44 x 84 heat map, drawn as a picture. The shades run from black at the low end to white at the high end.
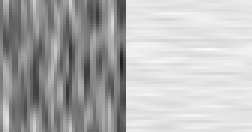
It is made of 1 by 2 panels. Panel 1,1: middling, streaked downward, strong in contrast. Panel 1,2: very high, streaked across, faint in contrast.
